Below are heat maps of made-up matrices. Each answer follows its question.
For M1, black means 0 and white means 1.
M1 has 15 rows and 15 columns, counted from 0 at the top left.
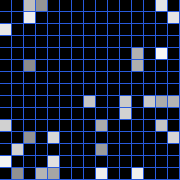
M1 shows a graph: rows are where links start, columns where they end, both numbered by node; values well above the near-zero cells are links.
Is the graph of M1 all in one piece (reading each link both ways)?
no
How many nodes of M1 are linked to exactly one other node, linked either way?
2
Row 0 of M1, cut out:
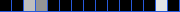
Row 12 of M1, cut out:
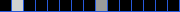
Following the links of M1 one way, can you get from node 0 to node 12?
yes
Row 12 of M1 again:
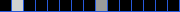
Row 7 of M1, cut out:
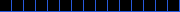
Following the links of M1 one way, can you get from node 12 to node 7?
yes
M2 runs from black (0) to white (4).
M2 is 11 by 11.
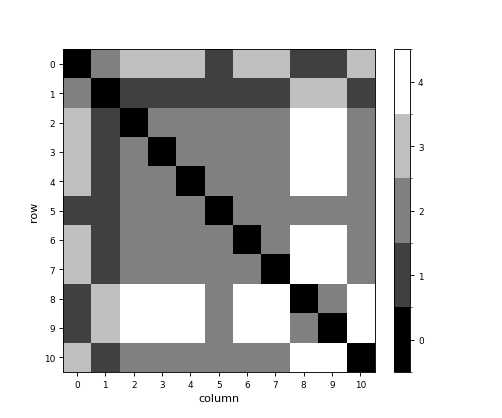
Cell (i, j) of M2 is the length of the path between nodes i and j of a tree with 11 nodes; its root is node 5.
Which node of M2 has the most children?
1
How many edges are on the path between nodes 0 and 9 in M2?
1
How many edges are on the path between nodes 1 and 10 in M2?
1
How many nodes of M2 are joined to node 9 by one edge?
1
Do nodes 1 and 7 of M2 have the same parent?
no
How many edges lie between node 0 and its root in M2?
1
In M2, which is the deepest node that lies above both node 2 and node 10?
1
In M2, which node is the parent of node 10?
1
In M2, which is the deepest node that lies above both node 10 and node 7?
1
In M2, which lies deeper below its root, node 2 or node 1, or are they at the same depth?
node 2
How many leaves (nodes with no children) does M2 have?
8
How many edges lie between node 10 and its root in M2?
2
